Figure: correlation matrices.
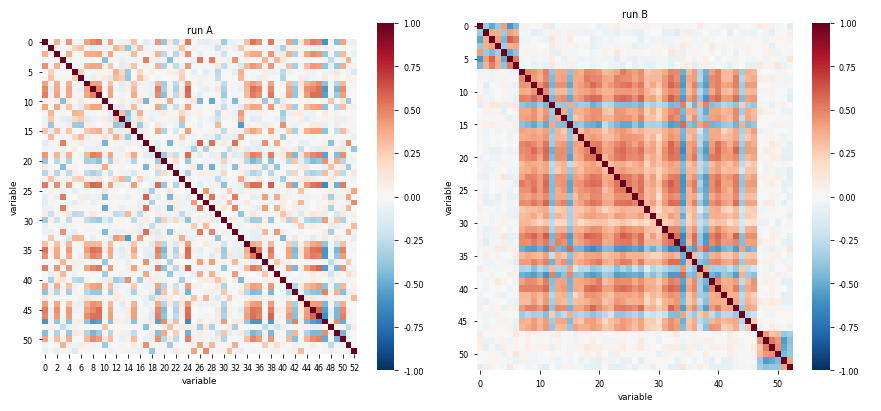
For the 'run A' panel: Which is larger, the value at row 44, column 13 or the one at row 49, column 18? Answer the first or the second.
the second
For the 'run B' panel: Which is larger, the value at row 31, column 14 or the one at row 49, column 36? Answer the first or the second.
the first
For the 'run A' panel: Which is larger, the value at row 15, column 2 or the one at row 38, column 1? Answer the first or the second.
the first
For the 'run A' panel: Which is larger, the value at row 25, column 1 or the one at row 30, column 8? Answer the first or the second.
the first
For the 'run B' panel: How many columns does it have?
53
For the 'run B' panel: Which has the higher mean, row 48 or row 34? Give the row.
48
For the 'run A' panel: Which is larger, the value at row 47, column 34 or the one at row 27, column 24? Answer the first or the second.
the second
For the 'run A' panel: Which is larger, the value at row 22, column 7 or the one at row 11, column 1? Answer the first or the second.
the second
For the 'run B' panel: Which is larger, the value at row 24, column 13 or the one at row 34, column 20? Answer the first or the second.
the first
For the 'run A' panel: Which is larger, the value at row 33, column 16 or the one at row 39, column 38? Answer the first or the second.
the first
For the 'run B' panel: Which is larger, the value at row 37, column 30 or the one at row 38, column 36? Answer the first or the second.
the first
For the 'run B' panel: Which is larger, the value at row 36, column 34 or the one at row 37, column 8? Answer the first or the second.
the second
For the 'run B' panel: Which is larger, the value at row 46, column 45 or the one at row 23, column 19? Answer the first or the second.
the second
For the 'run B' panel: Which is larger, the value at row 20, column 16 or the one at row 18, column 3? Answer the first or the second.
the first
